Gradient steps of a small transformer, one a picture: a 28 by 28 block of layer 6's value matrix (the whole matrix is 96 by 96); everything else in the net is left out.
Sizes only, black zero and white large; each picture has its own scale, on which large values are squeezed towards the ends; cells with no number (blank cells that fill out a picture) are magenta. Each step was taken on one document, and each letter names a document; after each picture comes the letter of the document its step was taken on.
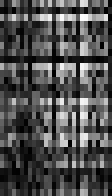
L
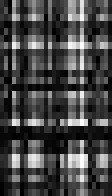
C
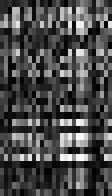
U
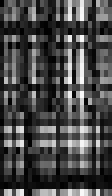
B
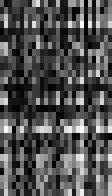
B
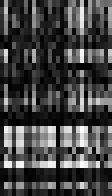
B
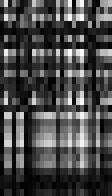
B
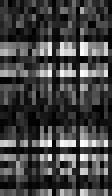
L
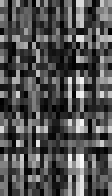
U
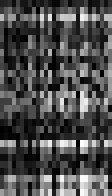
L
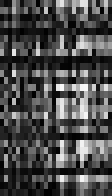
C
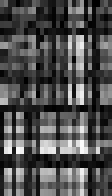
B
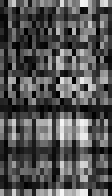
L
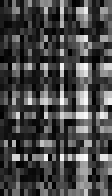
C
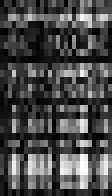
C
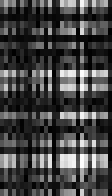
L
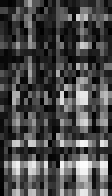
C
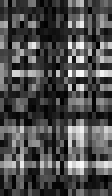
B
